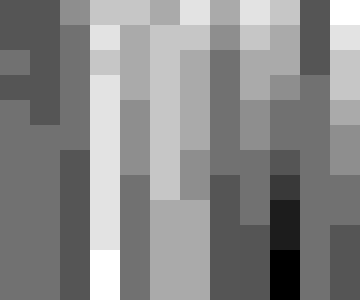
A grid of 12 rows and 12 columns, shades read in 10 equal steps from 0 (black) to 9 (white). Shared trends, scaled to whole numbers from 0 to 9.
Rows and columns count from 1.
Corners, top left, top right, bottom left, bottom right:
3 9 4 3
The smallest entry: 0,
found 2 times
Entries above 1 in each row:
12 12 12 12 12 12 12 12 11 11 11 11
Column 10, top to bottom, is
7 6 6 5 4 4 3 2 1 1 0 0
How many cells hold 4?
47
